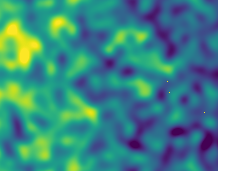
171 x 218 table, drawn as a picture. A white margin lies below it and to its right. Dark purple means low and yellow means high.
Three lone cells stand out, each far higher than its neighbours. The ninth with the highest average is the top left. There is an overall slope up to the left. The field is smooth, with broad soft blobs.
